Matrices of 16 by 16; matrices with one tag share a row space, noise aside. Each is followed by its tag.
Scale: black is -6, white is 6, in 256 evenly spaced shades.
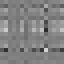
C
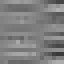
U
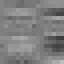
U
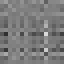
C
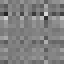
C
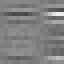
U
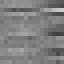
U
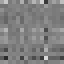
C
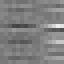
U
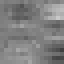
U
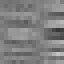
U
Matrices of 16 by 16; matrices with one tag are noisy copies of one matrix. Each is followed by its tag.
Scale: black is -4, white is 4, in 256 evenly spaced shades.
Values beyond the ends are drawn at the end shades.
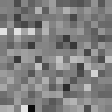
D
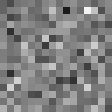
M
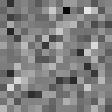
M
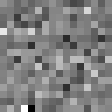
D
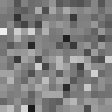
D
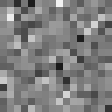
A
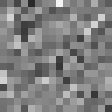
A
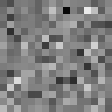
M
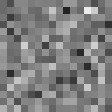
M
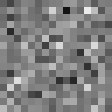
M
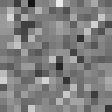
A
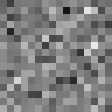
M
